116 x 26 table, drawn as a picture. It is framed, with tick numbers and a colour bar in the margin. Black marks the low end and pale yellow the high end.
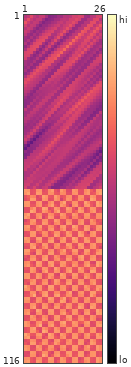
The table splits into 2 rows of 1 panel. Panel 1,1: middling, slanting up to the right. Panel 2,1: high, checkered.
